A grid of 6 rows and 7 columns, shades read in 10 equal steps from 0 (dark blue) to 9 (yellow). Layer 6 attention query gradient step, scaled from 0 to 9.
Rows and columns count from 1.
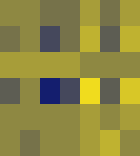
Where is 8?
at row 4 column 7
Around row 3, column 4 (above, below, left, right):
4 2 6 5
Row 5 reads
5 5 5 5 6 5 6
